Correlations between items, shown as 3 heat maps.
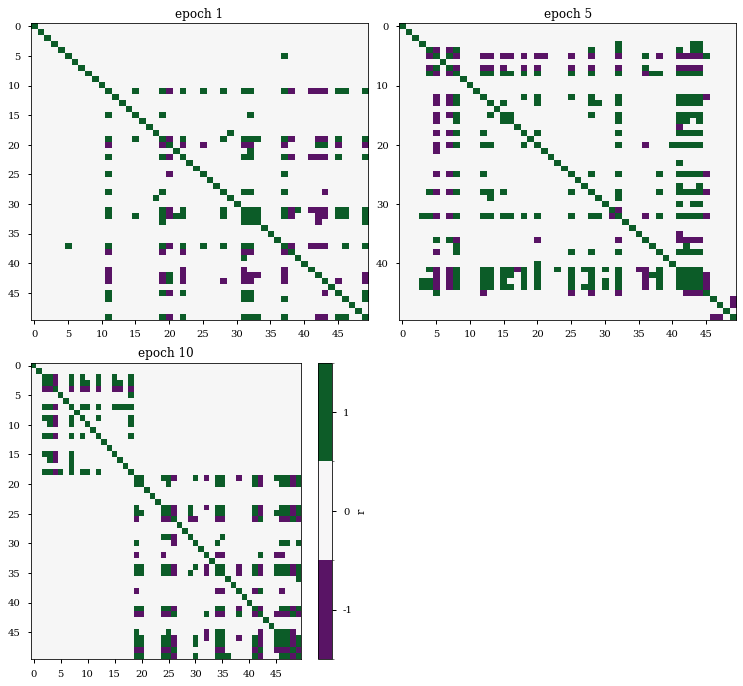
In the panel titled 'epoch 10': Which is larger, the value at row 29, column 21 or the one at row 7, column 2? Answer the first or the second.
the second
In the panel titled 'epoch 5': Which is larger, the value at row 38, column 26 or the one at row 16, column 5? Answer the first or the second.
the first
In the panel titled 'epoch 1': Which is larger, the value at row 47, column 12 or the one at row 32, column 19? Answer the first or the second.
the second
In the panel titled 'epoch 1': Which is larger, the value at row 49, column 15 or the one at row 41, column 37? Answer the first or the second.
the first
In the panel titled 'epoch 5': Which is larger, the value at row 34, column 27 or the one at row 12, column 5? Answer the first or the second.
the first
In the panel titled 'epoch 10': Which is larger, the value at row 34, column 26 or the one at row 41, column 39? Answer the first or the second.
the second
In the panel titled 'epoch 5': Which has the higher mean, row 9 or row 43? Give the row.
43
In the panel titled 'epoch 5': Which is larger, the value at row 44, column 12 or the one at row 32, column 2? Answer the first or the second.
the first
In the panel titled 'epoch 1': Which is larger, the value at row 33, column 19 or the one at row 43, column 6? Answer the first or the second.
the first
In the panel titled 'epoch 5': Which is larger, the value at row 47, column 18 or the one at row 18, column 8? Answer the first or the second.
the second
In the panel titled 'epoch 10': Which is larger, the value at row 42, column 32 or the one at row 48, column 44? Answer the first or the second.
the first
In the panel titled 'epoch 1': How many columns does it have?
50
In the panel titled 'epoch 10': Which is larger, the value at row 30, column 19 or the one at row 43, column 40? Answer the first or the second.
the first
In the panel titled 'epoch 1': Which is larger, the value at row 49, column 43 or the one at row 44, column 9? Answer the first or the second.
the second
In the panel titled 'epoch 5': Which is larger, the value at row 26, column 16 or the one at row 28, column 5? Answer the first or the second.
the first
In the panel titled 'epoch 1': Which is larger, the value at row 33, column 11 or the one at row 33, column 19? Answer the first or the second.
the second
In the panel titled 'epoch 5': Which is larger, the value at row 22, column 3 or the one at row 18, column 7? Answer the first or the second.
the first
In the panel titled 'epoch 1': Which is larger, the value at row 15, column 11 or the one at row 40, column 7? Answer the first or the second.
the first
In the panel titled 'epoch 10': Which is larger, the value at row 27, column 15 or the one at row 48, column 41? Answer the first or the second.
the first
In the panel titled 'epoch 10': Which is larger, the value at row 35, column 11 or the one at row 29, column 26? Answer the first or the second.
the first
